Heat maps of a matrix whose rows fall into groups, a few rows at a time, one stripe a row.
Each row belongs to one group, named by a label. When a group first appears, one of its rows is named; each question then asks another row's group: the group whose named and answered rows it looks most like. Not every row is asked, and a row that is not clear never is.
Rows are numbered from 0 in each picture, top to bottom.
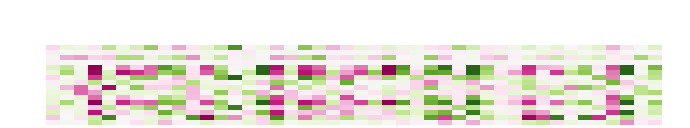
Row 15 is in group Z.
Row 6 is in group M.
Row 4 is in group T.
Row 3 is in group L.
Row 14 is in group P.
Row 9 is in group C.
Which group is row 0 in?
M
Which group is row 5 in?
T
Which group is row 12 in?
M
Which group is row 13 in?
T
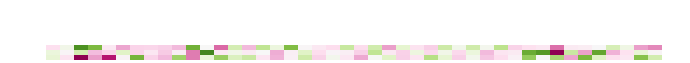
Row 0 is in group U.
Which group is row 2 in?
C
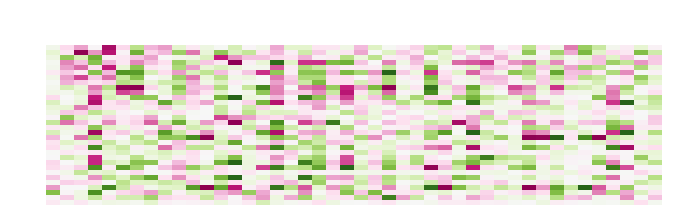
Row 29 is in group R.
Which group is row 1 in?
C
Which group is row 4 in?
C
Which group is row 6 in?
C
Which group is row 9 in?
T
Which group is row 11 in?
T
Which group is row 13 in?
R
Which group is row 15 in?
R
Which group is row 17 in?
T
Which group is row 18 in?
P
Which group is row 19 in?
M
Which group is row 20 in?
Z
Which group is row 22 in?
M
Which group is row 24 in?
Z
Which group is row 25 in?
U
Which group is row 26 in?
M
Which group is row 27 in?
C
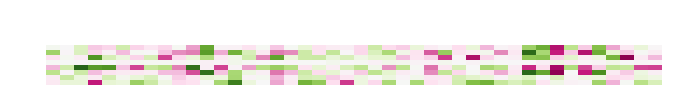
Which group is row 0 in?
L
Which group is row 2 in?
Z
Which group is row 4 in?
U
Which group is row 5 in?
L
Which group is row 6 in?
M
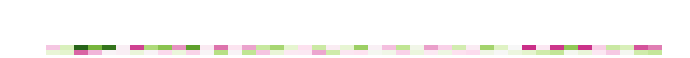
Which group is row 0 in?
U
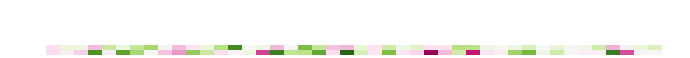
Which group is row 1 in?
Z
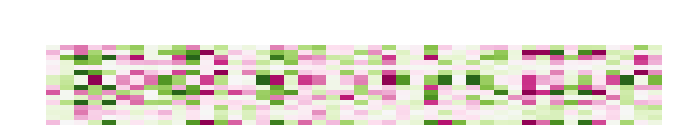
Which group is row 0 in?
C
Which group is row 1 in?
P
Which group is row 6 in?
T
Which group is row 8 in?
U
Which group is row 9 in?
P
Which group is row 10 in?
T
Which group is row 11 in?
U
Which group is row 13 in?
C
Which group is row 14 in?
C
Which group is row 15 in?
P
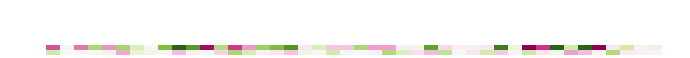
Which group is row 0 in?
P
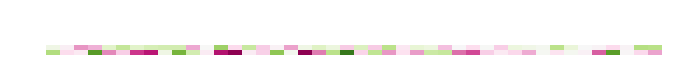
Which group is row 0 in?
C
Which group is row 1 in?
R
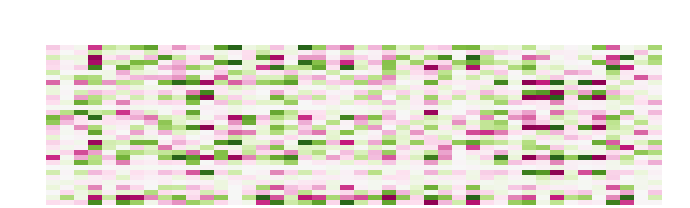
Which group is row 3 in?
M
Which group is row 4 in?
Z
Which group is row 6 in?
U
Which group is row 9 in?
L
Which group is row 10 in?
P
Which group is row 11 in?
U
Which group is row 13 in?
U
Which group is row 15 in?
R
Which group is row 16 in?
P
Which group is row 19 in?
M
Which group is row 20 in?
Z
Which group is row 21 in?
C
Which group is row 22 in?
P
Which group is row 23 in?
U
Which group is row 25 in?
L
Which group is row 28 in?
T
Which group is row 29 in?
Z
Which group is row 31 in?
Z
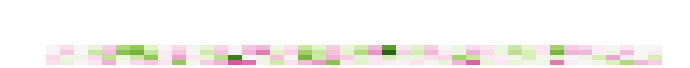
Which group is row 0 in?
Z
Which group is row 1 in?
Z
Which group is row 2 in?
M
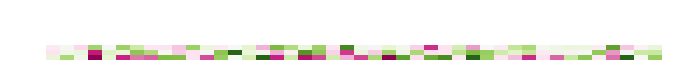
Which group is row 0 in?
Z
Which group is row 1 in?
M
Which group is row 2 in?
T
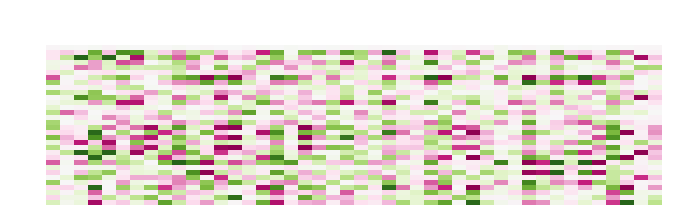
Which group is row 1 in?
Z
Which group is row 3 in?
T
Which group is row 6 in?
P
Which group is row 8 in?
Z
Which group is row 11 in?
T
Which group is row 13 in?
R
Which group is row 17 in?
Z
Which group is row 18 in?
R
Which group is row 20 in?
R
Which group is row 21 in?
U
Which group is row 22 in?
Z
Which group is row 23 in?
P
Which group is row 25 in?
P
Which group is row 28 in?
Z
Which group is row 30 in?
M
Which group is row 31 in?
T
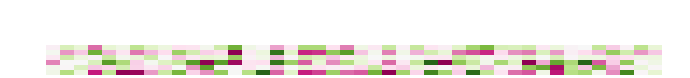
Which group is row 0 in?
M
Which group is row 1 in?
R
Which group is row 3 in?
P
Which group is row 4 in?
L
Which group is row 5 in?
T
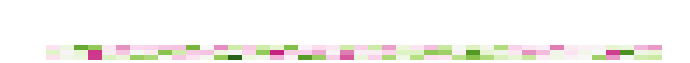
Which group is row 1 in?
T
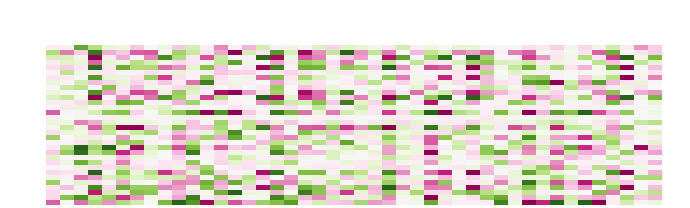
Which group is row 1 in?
R
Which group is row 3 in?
M
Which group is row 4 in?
Z
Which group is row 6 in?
Z
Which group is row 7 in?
L
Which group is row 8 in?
U
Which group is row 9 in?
R
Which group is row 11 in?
Z
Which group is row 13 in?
P
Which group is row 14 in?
L
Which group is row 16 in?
T
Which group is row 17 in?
M
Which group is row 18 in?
L
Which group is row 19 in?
Z
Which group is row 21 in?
U
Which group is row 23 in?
U
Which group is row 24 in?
L
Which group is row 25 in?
Z
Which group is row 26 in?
C
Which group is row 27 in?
L
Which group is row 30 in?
U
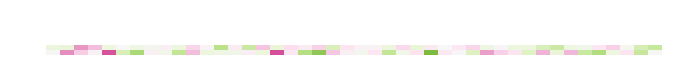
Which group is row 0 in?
C
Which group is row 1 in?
C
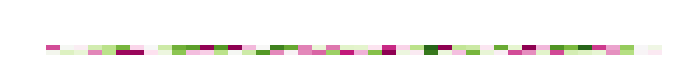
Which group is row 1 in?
T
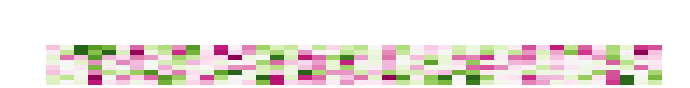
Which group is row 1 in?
U
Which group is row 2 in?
R
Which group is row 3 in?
T
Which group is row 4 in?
R
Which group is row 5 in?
M
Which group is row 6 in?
T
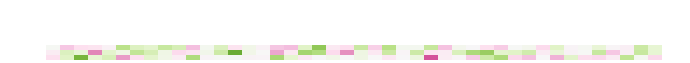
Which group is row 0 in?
C
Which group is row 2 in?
U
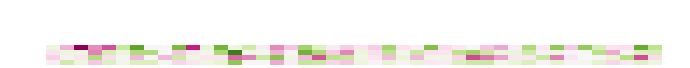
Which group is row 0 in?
C
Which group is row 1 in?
M
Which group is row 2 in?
R
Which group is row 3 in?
M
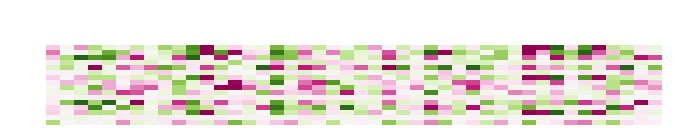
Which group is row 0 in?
P
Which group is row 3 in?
M
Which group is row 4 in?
T
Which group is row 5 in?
Z
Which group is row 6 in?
P
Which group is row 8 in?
R
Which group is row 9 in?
T
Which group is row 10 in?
L
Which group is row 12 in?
Z
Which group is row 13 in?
P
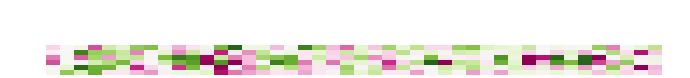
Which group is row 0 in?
M
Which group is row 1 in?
U
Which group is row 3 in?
P
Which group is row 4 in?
U
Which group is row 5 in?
R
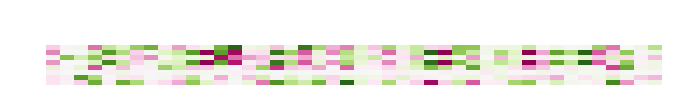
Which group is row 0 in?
M
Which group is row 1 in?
P
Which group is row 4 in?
T
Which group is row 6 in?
U
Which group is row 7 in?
Z
